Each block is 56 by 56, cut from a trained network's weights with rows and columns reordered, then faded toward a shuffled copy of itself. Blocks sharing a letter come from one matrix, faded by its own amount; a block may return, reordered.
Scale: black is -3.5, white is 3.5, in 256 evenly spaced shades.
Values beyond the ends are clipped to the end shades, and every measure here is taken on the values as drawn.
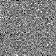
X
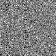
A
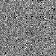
A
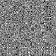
A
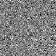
A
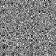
A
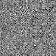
A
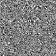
X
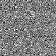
X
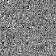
A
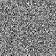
X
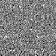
X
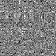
A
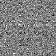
X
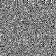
X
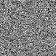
X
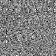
X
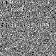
A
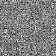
A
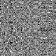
A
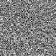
X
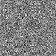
X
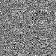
X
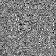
X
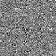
A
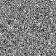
X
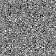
A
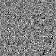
A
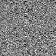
X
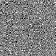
X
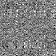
A
